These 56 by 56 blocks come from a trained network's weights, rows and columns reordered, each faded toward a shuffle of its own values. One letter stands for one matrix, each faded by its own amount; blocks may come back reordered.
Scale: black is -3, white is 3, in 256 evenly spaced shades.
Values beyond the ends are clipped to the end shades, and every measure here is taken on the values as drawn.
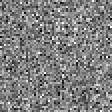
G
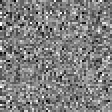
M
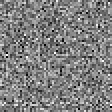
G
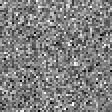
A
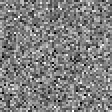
A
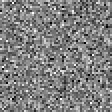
A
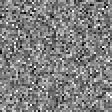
A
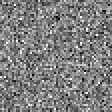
A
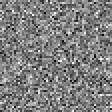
G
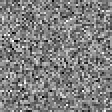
G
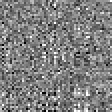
M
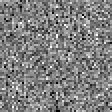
G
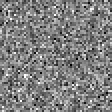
A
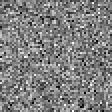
A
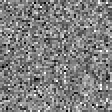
G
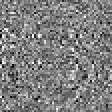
M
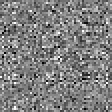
M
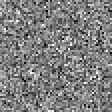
A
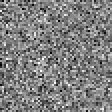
G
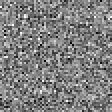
G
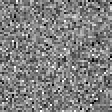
A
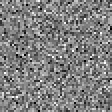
G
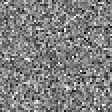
A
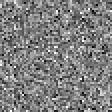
G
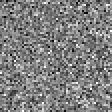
A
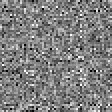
M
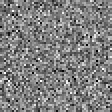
G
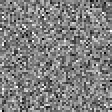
G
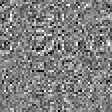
M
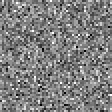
A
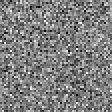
G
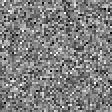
A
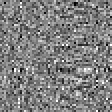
M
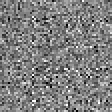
M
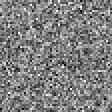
G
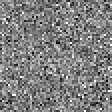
A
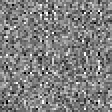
M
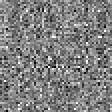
M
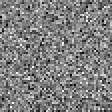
G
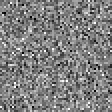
G
